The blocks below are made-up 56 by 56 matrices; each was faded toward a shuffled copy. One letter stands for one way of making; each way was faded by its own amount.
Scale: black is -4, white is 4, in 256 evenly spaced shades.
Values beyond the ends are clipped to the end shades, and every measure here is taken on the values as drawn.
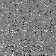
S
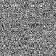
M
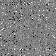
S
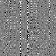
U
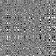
U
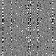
U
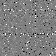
S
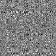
M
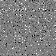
S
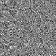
M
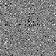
M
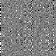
U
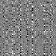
U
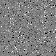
S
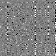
U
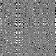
U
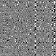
U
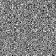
M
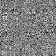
M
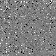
S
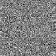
M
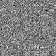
M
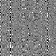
U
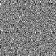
M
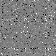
S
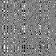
U
